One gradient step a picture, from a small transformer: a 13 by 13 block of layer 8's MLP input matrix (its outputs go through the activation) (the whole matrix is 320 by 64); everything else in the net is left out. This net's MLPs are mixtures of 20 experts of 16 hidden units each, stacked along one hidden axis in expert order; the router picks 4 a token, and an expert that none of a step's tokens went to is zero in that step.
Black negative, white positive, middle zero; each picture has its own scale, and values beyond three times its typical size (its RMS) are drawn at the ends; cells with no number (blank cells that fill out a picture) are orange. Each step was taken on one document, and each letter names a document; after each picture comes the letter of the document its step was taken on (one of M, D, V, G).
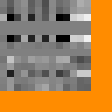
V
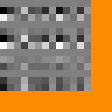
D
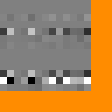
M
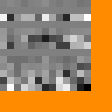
V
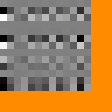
D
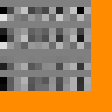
D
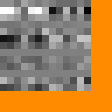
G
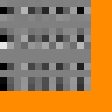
D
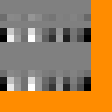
M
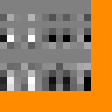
M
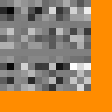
V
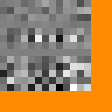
V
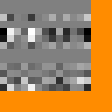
M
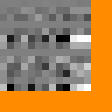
V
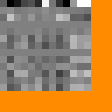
V
